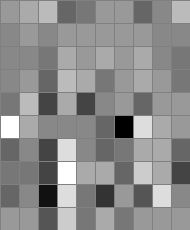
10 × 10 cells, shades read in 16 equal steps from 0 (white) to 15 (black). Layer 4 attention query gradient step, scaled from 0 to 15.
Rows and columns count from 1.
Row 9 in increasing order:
2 2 6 7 7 8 9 10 12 14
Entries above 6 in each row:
4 4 5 4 5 5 7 5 7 3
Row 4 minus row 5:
-1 2 -2 -1 -6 1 0 -4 0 2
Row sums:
64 64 64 64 73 63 72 65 77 64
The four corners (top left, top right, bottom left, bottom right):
6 4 6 6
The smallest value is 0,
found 2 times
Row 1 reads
6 5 4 9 8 6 6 9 7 4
